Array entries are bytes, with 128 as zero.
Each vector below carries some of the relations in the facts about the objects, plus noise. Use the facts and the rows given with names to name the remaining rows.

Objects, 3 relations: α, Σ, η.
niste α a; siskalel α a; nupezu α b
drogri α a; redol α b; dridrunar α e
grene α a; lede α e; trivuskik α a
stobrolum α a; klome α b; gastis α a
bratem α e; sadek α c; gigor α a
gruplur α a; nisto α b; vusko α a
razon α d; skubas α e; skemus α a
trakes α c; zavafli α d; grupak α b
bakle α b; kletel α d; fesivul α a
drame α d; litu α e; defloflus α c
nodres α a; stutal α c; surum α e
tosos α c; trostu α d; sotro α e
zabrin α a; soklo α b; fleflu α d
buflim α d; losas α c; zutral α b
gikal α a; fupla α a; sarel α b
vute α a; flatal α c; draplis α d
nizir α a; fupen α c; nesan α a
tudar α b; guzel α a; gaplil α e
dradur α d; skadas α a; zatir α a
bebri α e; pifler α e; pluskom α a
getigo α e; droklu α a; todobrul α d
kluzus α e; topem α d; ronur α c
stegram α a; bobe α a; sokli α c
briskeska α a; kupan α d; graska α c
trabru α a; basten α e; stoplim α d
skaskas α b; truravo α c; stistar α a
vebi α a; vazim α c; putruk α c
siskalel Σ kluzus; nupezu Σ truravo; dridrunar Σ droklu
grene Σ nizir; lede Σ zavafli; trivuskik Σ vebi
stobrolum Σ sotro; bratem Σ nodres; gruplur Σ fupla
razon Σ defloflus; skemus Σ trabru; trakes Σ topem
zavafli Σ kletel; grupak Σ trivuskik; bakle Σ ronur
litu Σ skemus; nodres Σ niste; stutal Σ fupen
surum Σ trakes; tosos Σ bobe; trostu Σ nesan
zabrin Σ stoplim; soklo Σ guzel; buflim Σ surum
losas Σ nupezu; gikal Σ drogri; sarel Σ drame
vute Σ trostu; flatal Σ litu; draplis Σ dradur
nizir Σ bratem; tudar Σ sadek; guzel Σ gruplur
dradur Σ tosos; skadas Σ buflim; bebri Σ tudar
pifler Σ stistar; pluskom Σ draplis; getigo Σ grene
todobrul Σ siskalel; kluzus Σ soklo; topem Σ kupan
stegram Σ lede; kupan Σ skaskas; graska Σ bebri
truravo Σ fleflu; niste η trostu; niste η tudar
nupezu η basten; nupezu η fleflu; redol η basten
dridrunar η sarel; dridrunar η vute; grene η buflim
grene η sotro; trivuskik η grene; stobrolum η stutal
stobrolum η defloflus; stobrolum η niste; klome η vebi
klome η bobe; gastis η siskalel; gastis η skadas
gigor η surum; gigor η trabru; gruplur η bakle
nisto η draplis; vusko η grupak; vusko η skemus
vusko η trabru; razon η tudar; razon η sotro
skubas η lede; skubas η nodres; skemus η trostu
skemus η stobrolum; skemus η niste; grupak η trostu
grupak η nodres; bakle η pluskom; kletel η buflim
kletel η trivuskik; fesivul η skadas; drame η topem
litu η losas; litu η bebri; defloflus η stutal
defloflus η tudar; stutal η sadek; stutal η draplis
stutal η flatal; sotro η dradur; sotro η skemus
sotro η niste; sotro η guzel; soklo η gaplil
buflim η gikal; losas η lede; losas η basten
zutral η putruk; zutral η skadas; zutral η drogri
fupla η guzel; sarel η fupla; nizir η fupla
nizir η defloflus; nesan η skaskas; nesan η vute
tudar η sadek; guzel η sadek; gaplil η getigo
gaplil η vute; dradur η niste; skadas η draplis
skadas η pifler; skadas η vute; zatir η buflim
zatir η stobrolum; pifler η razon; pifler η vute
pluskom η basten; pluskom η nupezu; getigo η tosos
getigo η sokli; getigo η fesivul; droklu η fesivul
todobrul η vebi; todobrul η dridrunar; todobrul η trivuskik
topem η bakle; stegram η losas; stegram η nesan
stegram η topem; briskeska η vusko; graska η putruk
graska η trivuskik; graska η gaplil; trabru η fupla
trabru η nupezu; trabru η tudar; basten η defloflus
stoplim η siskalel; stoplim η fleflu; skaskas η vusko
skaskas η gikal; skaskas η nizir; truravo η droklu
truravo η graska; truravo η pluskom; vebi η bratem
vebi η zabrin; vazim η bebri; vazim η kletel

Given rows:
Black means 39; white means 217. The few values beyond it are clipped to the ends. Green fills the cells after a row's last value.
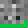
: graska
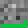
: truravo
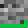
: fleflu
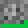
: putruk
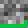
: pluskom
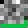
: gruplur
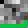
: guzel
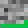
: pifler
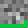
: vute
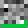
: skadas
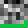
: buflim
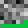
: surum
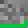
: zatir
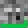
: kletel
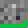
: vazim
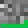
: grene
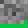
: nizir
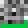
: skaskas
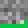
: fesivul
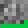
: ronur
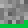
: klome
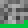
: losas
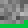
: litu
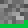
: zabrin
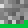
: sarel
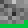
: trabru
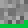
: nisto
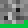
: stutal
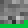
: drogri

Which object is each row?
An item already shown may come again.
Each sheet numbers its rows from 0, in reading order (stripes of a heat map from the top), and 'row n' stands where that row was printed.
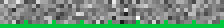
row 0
soklo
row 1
skemus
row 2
basten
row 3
grupak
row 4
skaskas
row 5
grupak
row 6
sotro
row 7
redol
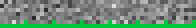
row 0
dradur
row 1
flatal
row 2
zavafli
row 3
droklu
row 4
sarel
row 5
gaplil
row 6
losas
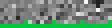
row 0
vazim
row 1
tudar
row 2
basten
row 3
topem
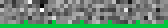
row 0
draplis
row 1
kupan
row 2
nupezu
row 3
losas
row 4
trakes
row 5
stutal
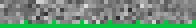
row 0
stegram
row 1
niste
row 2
pifler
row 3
sarel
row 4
flatal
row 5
bakle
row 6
gastis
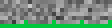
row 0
nesan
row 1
trivuskik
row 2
getigo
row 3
dridrunar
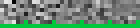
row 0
todobrul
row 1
siskalel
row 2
trostu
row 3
defloflus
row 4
nodres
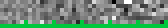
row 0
fesivul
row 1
razon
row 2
sadek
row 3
skemus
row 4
fupla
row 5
kluzus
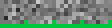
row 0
flatal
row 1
stobrolum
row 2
nupezu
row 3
vebi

